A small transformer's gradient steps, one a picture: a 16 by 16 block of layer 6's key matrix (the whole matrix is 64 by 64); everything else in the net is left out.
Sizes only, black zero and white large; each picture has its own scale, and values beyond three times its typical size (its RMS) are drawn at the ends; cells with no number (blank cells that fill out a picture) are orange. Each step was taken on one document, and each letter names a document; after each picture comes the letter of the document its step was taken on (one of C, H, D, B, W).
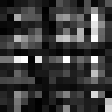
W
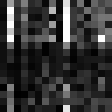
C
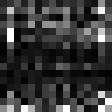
C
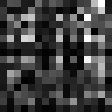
W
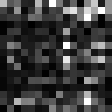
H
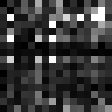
W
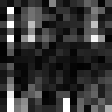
C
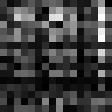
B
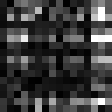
W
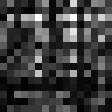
B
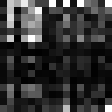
C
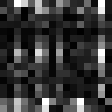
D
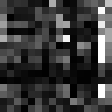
C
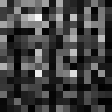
B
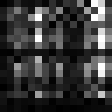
W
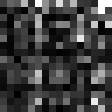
W
